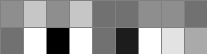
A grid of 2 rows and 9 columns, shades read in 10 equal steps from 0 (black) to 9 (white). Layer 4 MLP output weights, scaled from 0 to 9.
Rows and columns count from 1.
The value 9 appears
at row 2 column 2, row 2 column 4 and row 2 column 7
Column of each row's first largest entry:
2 2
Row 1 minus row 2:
1 -2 5 -2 0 3 -4 -3 -2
